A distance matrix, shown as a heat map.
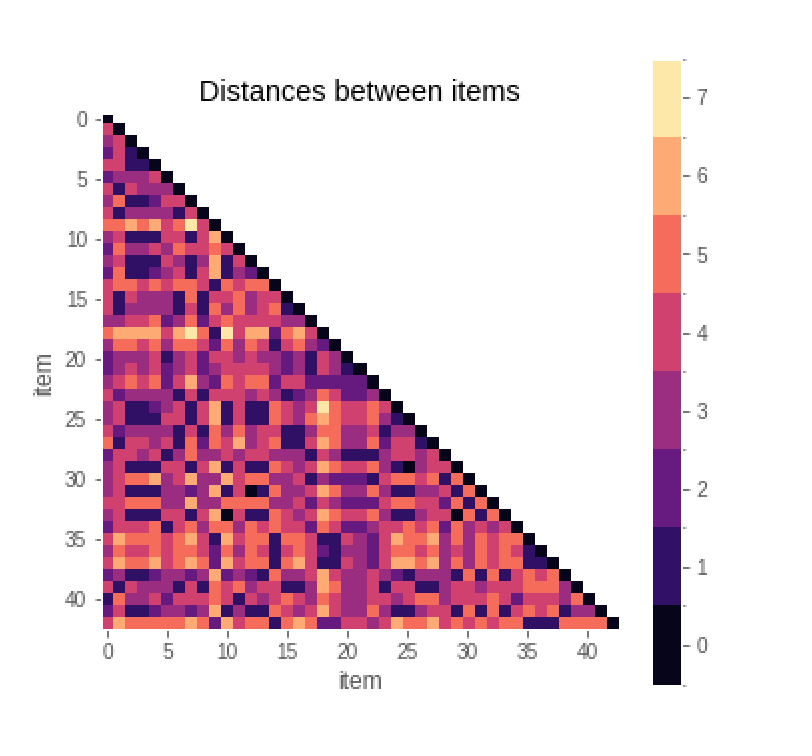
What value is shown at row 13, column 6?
4
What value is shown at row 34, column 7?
5
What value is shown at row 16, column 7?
4
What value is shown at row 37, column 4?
6
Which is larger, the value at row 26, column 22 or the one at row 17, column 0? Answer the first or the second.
the first
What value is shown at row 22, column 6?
4
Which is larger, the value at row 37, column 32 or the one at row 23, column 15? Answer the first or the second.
the first
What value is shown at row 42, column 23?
4
